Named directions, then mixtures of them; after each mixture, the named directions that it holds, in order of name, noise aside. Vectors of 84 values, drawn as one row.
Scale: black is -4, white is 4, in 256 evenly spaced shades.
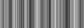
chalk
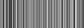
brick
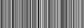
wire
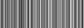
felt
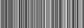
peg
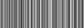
felt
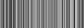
brick, felt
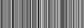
wire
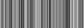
chalk, felt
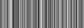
chalk, peg, wire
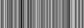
chalk, felt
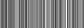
peg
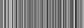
brick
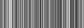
brick, chalk, felt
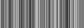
chalk, peg, wire
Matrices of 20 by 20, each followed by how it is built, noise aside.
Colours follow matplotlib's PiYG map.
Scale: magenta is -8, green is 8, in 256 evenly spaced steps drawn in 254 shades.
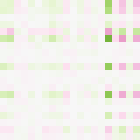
low rank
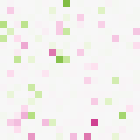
sparse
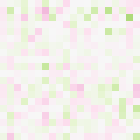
low rank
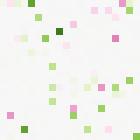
sparse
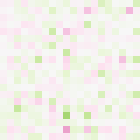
low rank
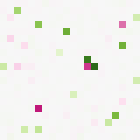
sparse
